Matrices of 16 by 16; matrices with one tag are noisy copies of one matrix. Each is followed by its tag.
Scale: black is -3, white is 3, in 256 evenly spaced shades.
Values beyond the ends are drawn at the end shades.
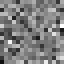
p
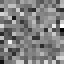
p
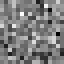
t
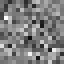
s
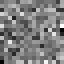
p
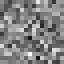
s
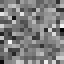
p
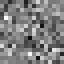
s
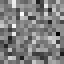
t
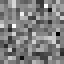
t
